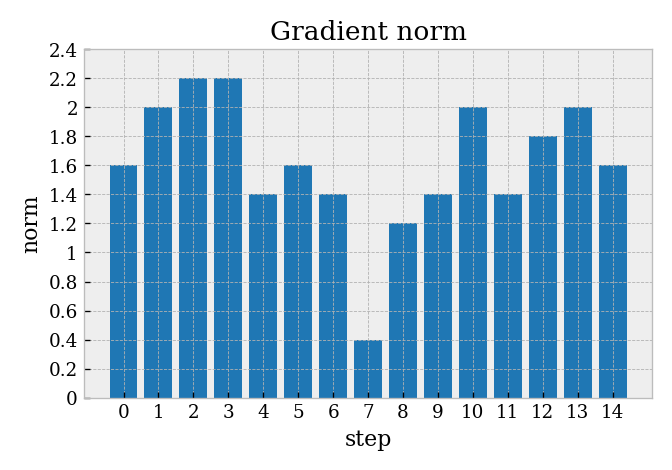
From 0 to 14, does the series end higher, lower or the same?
the same
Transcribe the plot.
Title: Gradient norm
x-axis: step, ticks 0 1 2 3 4 5 6 7 8 9 10 11 12 13 14
y-axis: norm, ticks 0 0.2 0.4 0.6 0.8 1 1.2 1.4 1.6 1.8 2 2.2 2.4
Values:
1.6 2 2.2 2.2 1.4 1.6 1.4 0.4 1.2 1.4 2 1.4 1.8 2 1.6
